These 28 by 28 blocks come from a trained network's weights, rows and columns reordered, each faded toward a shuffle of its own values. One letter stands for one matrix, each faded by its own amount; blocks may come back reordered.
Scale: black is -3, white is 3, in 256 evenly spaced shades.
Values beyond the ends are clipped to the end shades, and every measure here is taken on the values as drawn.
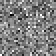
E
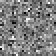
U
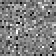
U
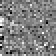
U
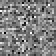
U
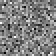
E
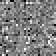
U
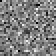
E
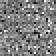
U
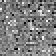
U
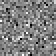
E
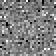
U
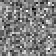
E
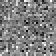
U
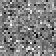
U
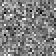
E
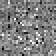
U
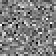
E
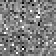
U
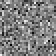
E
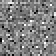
U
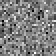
E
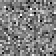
E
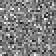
E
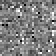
U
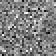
E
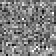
U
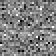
U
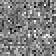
U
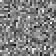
E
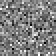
E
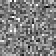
E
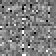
U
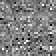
U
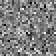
E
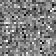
U
